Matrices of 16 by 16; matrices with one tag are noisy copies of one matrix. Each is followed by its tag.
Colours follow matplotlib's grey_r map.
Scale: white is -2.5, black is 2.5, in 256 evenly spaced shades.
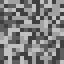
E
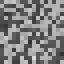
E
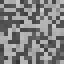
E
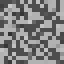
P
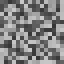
P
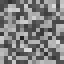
P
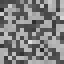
P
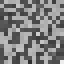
E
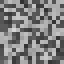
E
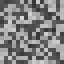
P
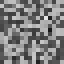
E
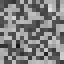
P
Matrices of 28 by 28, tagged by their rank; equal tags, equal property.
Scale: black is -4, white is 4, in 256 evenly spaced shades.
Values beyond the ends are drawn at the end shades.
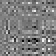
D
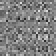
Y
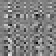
D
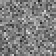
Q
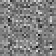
Y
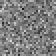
Q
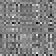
D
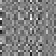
D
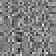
Y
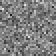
Q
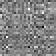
Y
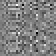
D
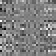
D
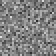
Q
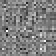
Y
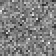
Q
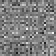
Y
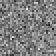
Q
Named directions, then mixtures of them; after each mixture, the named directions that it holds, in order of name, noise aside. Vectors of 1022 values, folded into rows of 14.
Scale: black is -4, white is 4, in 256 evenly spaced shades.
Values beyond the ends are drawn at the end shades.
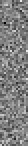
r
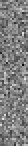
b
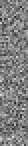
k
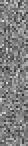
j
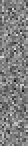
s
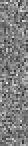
b, j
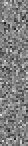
j, r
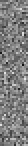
b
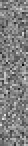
b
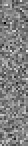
r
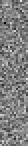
r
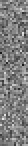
b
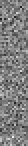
k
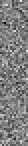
r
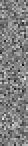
b, s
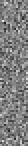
j, r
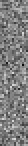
b, r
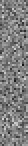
b, s
